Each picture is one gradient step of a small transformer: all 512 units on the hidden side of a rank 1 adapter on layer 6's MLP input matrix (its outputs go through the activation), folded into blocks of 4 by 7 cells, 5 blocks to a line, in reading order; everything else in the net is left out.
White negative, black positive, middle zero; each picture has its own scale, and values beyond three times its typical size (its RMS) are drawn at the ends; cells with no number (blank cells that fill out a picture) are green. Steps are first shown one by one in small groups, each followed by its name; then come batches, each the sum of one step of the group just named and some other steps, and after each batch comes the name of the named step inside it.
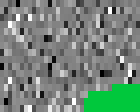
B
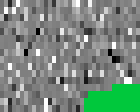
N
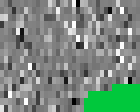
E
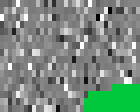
N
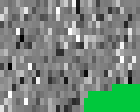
E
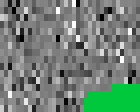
E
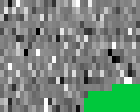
N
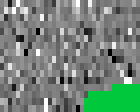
N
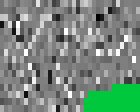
E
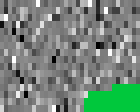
E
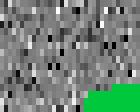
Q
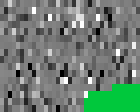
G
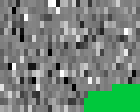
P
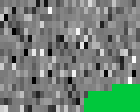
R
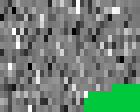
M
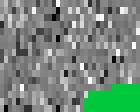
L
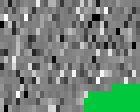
P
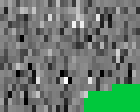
G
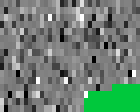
G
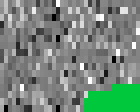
L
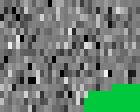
M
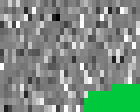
L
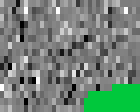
P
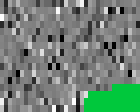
Q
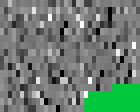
G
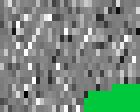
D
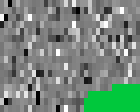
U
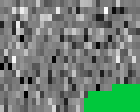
D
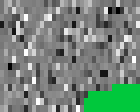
D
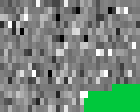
U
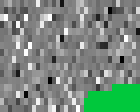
D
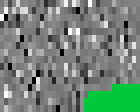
U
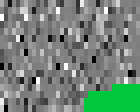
U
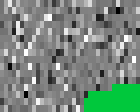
D
